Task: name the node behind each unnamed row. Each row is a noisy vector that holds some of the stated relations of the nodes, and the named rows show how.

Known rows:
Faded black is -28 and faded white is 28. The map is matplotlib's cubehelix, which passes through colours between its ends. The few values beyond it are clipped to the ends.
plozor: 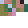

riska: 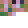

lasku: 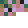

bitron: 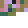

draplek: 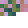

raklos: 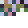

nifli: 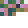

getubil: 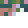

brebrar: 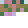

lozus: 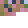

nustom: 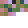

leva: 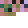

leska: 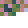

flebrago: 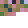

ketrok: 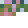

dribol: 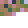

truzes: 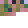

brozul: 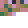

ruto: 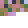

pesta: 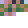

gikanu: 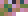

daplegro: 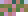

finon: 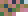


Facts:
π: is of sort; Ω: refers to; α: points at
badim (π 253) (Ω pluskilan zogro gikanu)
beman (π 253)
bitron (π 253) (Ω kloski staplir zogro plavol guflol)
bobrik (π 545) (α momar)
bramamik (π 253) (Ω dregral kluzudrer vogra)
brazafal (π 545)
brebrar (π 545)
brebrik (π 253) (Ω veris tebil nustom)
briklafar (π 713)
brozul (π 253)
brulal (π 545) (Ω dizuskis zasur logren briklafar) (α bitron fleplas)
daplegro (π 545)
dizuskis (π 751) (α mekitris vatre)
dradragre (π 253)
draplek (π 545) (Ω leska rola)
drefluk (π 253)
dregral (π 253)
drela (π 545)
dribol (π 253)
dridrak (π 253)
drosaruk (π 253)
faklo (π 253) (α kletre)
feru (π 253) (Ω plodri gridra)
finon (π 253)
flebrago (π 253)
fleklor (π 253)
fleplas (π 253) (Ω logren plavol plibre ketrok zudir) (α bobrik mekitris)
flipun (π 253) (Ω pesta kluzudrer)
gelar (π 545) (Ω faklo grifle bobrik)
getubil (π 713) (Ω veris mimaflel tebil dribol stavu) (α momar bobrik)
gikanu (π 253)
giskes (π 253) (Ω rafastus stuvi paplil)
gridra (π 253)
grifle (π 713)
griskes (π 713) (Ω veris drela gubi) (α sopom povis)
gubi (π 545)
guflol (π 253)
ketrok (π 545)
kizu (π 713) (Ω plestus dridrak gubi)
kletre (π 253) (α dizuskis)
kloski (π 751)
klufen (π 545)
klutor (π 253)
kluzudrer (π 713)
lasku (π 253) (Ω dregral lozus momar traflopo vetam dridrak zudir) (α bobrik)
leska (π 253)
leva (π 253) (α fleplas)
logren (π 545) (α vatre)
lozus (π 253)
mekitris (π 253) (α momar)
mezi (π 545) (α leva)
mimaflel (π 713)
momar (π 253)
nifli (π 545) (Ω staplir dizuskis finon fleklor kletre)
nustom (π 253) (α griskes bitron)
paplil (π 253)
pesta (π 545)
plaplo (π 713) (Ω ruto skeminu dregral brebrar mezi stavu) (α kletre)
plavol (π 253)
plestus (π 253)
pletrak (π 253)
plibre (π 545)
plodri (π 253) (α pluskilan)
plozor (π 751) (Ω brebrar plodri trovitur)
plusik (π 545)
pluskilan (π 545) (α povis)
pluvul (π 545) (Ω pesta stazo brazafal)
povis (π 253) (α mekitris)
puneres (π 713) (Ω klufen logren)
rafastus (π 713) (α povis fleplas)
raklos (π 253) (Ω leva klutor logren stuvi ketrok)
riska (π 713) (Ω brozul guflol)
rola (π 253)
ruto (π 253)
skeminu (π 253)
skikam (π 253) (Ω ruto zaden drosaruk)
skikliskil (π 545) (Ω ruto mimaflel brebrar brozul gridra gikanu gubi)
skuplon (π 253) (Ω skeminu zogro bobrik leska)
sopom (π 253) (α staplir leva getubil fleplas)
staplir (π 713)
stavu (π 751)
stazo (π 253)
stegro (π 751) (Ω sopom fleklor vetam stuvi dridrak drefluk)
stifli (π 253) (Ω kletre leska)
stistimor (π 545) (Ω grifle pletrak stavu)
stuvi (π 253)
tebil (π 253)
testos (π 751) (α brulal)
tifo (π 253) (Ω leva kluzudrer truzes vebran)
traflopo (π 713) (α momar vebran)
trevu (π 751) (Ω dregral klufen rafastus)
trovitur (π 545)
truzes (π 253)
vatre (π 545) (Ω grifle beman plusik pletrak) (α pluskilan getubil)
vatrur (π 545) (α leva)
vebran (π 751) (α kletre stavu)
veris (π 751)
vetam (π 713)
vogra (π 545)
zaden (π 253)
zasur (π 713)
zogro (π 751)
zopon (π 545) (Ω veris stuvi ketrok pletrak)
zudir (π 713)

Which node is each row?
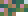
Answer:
dizuskis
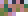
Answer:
gridra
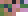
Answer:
pletrak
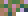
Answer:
veris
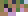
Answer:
dregral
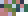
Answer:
logren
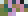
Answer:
feru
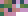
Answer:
grifle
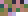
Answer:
kluzudrer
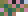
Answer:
kletre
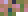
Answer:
zogro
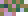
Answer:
klufen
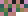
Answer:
tifo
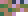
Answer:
staplir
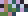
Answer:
brulal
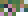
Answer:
trevu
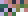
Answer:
giskes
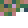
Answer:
brebrik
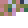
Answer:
gubi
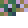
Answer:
stifli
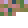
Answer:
kloski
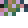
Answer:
puneres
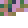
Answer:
gelar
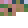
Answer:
testos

